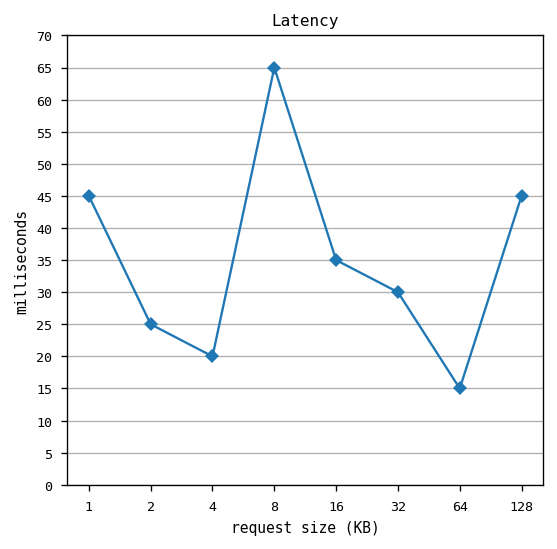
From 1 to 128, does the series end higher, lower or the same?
the same
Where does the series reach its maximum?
8
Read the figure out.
Title: Latency
x-axis: request size (KB), ticks 1 2 4 8 16 32 64 128
y-axis: milliseconds, ticks 0 5 10 15 20 25 30 35 40 45 50 55 60 65 70
Values:
45 25 20 65 35 30 15 45
